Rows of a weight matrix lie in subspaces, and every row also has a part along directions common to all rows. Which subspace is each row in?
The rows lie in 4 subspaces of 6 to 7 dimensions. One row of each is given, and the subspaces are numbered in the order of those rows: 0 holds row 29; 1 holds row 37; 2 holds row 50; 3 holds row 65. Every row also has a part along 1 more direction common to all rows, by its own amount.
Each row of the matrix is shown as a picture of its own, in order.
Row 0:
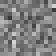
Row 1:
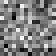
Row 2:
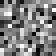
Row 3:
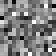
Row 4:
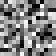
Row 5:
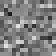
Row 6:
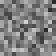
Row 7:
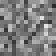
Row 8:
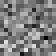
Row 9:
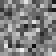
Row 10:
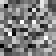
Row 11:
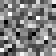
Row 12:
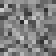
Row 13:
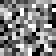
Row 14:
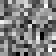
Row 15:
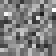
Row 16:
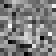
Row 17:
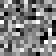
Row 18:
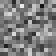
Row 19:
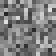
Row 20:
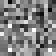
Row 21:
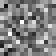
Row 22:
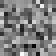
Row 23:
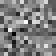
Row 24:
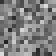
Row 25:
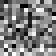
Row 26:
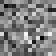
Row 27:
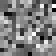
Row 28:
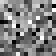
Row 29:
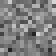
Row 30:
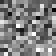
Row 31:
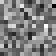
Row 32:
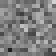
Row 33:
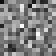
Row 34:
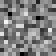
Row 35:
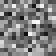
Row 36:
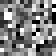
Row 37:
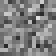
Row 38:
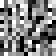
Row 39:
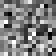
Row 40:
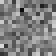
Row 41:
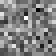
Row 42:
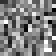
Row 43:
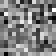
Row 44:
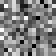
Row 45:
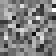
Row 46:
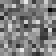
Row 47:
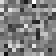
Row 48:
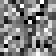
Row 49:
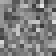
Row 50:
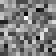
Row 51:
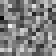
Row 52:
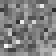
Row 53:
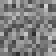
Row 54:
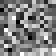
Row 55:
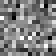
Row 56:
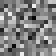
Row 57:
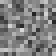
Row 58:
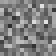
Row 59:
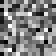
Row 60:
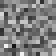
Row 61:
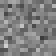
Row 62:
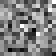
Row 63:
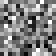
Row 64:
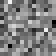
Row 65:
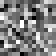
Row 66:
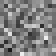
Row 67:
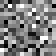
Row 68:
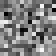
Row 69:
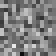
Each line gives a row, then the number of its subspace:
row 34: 3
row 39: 2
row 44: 2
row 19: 0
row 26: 2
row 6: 0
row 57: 0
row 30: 0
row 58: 3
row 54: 3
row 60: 3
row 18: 1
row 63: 1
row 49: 2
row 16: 2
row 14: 2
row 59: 0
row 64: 0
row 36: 2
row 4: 1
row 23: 1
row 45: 2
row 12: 3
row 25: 2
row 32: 0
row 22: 3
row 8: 3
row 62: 0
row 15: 1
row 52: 3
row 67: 3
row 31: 1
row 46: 0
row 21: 3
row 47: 0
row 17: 0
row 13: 1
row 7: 1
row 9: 0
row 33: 0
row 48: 1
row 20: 0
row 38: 1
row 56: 3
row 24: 1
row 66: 3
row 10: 3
